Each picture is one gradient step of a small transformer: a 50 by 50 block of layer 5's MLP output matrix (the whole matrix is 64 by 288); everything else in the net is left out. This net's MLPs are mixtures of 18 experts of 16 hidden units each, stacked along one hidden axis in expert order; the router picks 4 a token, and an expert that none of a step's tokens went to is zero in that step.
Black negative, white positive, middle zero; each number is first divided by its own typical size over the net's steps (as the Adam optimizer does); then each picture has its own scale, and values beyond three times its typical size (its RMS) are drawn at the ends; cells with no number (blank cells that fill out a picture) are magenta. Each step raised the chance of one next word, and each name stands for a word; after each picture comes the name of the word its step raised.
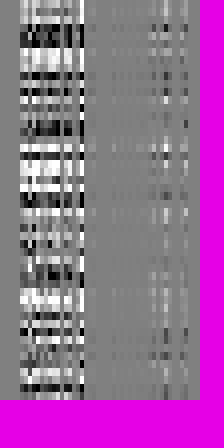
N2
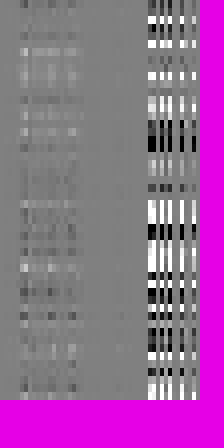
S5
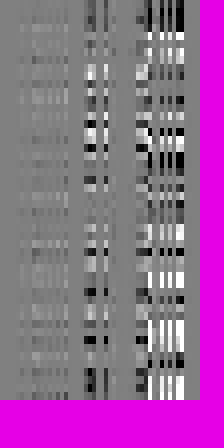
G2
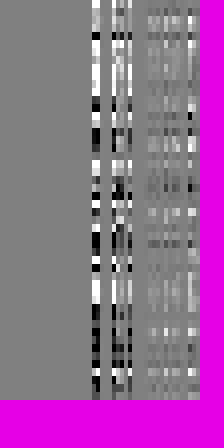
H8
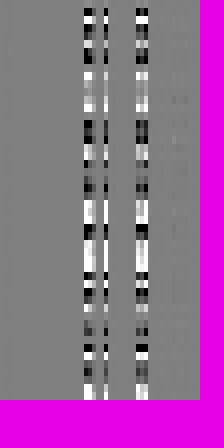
S5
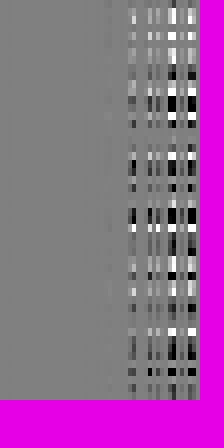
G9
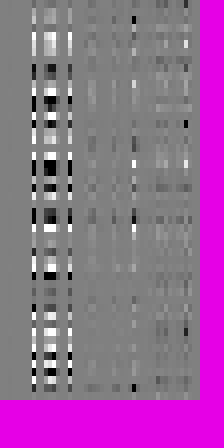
G9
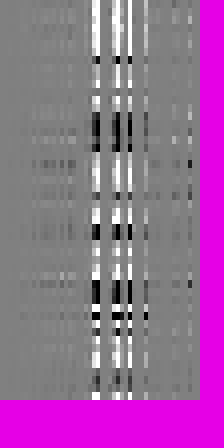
S5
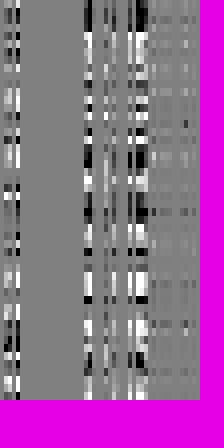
G2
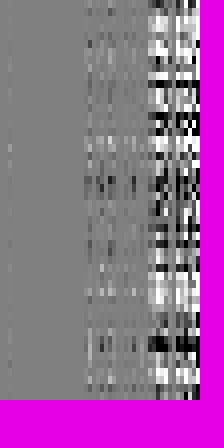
H8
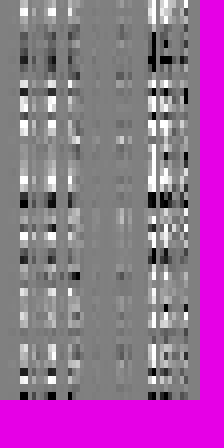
N2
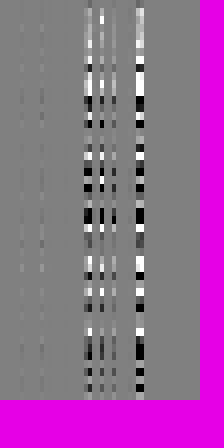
G9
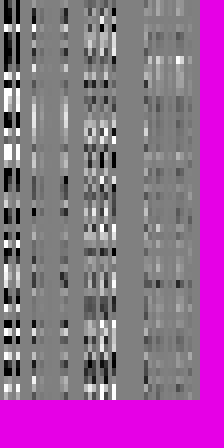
G2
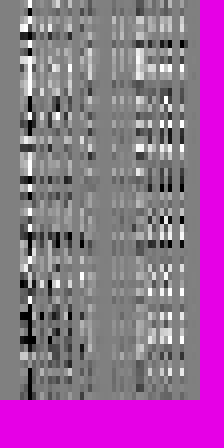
H8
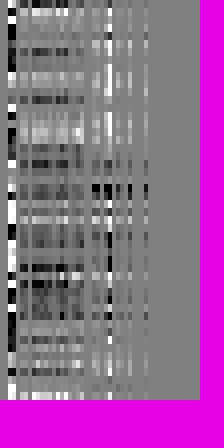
S5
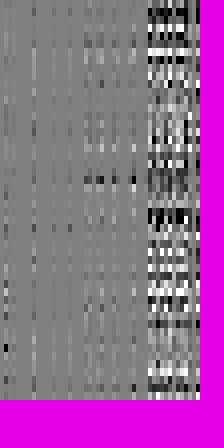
G9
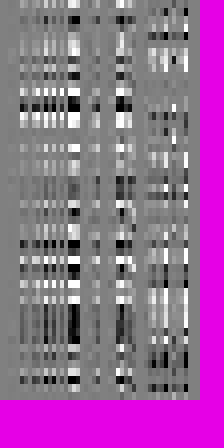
H8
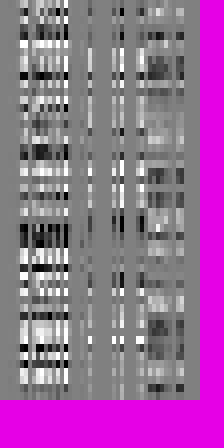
N2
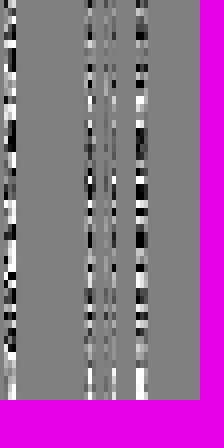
S5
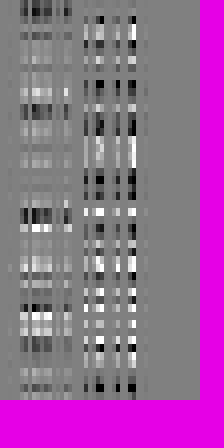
G9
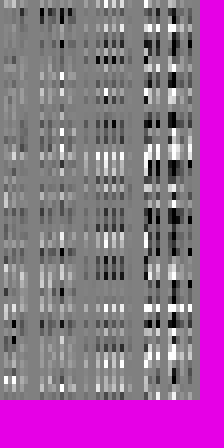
G2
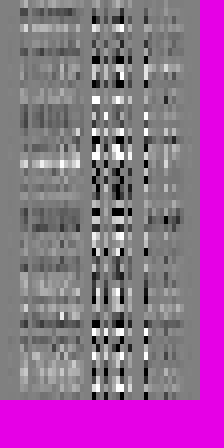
G2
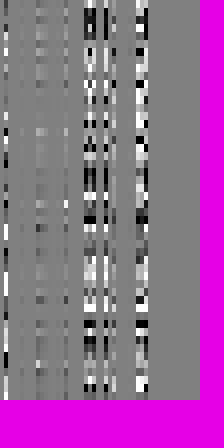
G2
